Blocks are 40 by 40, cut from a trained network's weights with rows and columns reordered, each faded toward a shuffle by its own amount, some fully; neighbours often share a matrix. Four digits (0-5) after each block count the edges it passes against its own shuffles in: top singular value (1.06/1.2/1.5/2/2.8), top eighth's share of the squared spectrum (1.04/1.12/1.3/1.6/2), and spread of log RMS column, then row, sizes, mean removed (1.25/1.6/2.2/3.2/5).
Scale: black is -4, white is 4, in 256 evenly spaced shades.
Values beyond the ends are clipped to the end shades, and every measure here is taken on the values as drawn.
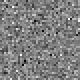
0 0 0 0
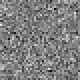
2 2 0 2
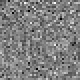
2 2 0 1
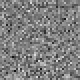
1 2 0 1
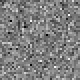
1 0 0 0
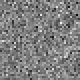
0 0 0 0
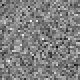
1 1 0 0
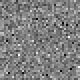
0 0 0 0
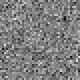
0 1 0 0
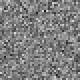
0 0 0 0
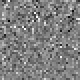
1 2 1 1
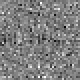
2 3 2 2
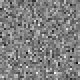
0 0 0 0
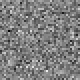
1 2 0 0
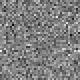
2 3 1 1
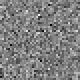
2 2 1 1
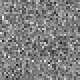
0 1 0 0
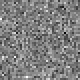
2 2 1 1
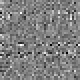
2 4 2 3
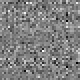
2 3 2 2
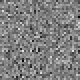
1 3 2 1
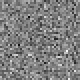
2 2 1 1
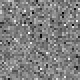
0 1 0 0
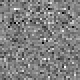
2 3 1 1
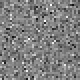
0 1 0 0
